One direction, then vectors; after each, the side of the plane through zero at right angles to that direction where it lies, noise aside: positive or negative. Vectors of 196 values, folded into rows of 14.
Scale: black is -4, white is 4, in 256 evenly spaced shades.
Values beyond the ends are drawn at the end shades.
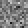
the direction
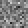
positive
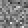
negative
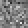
negative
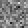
positive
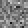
positive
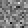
positive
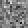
positive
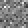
negative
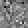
negative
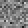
positive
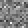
negative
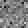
positive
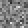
negative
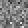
negative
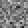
positive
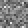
negative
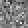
negative
